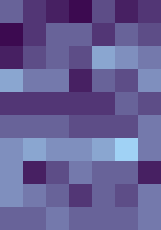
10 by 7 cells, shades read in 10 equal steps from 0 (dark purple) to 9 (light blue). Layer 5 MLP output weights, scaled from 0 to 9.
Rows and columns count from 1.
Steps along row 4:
down same down up down up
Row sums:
13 19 29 31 17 26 46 24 29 30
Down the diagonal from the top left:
4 2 4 1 2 3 5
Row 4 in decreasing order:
7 6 5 5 4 3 1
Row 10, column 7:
5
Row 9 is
6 5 4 2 4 3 5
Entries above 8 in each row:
0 0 0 0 0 0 1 0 0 0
